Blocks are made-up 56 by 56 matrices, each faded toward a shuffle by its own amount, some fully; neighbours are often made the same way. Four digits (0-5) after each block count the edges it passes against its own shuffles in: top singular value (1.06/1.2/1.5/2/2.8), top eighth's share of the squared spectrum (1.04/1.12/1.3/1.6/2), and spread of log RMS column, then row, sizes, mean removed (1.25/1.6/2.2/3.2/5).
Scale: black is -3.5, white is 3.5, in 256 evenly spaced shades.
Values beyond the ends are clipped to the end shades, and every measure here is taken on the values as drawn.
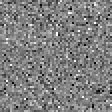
3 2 1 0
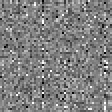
3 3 2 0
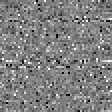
3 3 0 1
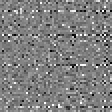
4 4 2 3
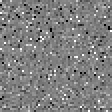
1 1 0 0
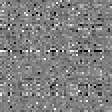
4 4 2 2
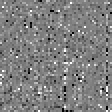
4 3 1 1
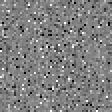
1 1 0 0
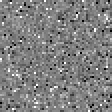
2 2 0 0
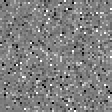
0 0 0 0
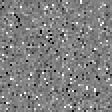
1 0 0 0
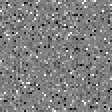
2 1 0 0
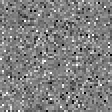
2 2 0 0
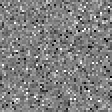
0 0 0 0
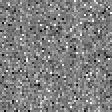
0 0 0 0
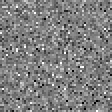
1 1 0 0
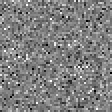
1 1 0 0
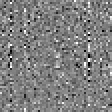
4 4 3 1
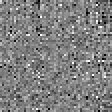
3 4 2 2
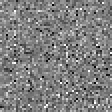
3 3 2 1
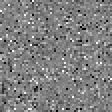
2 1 0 0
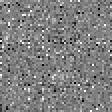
3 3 2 1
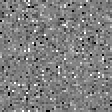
2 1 0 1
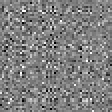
4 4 2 2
